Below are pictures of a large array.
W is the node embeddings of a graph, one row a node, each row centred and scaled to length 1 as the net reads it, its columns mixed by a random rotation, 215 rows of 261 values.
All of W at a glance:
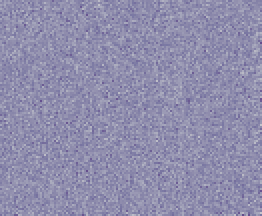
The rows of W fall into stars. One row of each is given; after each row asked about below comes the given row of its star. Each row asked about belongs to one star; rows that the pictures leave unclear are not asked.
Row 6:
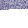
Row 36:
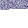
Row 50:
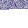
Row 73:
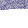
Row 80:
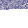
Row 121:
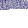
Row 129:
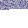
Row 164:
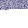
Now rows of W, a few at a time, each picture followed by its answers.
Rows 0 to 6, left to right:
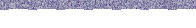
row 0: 80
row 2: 50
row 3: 121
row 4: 6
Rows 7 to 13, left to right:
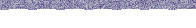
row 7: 80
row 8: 50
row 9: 129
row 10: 80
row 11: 6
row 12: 121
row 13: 80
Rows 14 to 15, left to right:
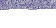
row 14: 121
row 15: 129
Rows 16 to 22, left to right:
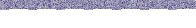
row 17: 50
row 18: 80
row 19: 129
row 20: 36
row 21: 36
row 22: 73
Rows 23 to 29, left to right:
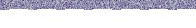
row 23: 121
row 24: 80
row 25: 36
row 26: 121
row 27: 36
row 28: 164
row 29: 50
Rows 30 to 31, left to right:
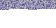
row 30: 121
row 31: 50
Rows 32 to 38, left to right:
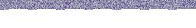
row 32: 73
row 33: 73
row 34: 36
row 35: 73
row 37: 6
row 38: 164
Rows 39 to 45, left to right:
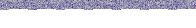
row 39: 36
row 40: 129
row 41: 36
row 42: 129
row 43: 6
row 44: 129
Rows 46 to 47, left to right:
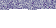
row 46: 36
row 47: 80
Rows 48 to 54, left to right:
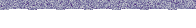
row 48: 73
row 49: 129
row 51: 80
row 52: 80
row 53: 164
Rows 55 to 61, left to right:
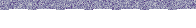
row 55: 36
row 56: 80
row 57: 164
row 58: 6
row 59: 164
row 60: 6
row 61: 121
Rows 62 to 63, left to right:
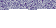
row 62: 121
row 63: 6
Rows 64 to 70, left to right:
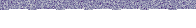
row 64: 121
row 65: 80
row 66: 36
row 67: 73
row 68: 36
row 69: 80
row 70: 73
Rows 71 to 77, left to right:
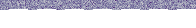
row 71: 121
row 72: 73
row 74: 73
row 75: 50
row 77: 50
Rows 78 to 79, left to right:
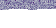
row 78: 73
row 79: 121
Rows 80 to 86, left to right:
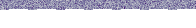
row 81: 164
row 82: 6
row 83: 164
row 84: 36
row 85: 164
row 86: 129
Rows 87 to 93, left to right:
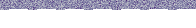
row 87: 164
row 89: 80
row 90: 121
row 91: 6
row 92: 164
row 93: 164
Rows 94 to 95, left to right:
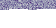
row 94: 36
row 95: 164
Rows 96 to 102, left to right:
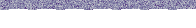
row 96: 73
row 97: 80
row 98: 50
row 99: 6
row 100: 50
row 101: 50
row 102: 50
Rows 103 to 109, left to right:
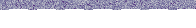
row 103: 121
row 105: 36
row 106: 129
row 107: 6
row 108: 73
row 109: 129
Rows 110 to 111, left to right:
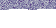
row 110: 73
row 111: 50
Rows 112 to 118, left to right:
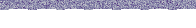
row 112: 73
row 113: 50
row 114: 73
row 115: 164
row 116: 129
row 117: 73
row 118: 6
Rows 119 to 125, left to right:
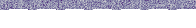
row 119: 36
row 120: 164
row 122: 36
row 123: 36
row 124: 73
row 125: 80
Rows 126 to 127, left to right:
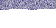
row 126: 121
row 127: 121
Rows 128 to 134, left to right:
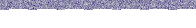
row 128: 36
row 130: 73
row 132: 36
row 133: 80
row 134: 129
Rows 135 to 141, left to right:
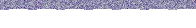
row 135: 80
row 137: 80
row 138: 121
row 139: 121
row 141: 73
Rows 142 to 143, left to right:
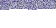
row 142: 6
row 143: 164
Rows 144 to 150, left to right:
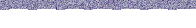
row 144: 121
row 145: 6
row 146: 129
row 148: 121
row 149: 73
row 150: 164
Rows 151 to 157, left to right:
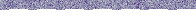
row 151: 36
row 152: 121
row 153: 6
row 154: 121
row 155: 80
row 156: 164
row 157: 36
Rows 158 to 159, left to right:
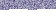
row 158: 6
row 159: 6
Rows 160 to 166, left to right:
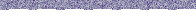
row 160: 36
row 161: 73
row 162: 50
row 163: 50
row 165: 36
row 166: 164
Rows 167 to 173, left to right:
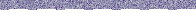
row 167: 73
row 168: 121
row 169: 6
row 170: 129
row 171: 121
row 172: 50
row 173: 50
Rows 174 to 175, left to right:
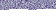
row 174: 164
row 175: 73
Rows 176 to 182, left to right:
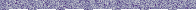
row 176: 121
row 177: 164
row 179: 121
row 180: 129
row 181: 164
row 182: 164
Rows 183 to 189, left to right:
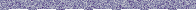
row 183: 73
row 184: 50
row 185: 6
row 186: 36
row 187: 164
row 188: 80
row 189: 50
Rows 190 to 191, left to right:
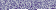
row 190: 129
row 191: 36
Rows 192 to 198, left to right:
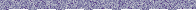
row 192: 80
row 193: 36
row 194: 121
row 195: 36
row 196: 36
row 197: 36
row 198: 73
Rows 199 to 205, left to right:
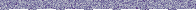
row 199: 36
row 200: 73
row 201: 164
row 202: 6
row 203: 73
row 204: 6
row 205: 129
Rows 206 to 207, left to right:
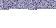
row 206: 36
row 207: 129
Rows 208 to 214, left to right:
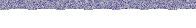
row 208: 73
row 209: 50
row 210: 36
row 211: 129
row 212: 73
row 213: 73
